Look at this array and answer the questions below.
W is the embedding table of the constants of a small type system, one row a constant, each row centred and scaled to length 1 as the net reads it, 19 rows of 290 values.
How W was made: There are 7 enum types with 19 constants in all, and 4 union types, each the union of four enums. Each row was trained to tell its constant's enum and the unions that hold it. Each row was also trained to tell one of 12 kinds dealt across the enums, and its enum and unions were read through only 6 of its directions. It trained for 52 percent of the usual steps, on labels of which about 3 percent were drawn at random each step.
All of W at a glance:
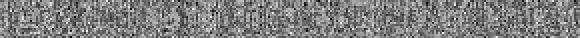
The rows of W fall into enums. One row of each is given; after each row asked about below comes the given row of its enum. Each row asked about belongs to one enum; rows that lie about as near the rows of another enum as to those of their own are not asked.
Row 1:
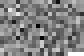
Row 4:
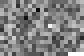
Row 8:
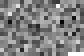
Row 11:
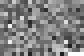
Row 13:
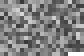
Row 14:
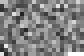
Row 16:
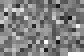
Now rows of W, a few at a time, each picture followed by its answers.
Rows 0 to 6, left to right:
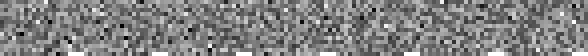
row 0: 4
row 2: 1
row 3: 11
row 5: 16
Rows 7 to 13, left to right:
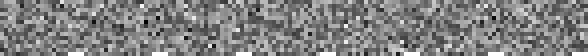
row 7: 4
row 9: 8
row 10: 8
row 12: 8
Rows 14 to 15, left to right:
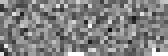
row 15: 14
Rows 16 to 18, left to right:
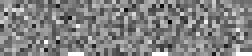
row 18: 14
